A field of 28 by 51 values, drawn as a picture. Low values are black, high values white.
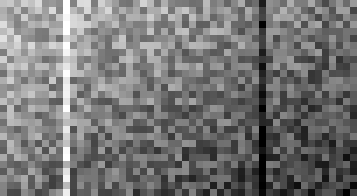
Stripes: none. Ninth with the highest average: top left. Slope: up to the top left. Odd lines: columns 10 and 38.
